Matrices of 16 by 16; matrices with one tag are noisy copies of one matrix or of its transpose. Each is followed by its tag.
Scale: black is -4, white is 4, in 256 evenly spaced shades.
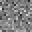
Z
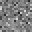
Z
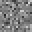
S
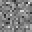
S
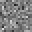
S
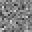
S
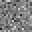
Z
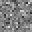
S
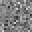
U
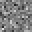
S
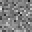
Z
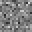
S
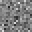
U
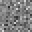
U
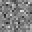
S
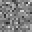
S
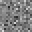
U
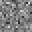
S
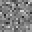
S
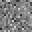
Z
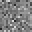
Z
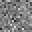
Z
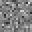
S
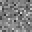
Z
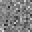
U
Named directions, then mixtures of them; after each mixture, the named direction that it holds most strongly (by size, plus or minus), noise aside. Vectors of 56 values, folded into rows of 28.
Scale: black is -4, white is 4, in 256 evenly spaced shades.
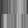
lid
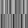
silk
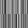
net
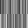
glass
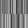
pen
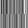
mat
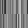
net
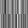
net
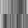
lid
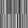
net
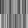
glass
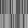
pen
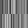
pen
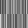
glass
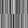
silk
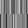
glass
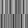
silk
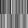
glass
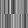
silk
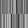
pen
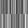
pen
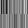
mat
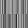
net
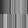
lid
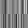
net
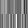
mat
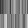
glass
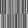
glass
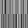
net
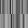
pen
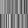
glass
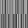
net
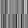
net
